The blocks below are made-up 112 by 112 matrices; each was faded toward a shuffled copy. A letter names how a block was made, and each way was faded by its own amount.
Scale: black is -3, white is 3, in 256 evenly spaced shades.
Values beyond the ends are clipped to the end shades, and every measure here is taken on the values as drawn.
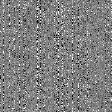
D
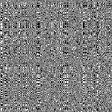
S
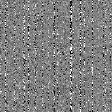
D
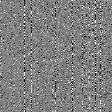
D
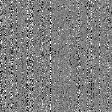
D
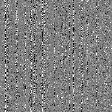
D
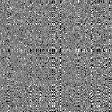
S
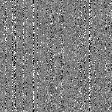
D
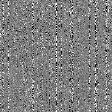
D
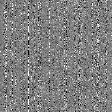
D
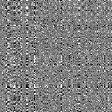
S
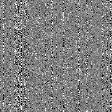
D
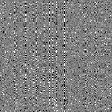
S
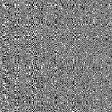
S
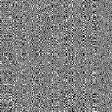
S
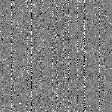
D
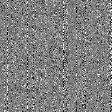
D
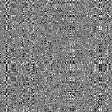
S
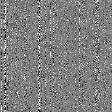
D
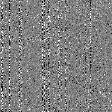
D
